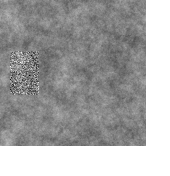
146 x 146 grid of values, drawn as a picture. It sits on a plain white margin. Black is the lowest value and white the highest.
In the middle left lies a patch that is rougher than the rest. The middle left is the roughest part. The texture is blotchy. No single row or column stands out from its neighbours. The halves do not mirror each other. A few values lie far out on both sides of the bulk.
